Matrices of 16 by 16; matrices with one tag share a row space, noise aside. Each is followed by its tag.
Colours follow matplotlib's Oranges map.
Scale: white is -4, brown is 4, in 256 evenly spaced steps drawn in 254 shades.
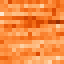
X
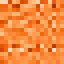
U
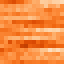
X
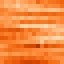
X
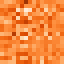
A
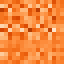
U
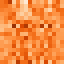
A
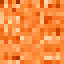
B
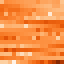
X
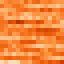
X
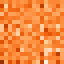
B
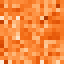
B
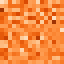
U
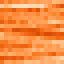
X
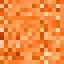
B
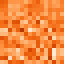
U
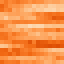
X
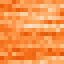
X
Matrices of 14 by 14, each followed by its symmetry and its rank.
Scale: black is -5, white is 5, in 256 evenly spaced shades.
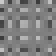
symmetric, rank one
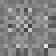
symmetric, rank three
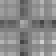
symmetric, rank one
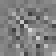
symmetric, rank three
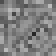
symmetric, full rank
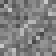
symmetric, full rank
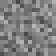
antisymmetric, full rank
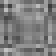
antisymmetric, rank two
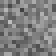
antisymmetric, full rank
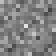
symmetric, full rank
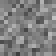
antisymmetric, full rank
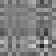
antisymmetric, rank two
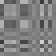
symmetric, rank one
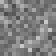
symmetric, full rank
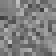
antisymmetric, full rank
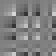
symmetric, rank one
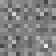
symmetric, rank three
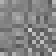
symmetric, rank three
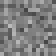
antisymmetric, full rank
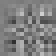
antisymmetric, rank two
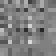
antisymmetric, rank two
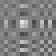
symmetric, rank one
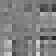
antisymmetric, rank two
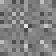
symmetric, rank three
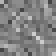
symmetric, full rank
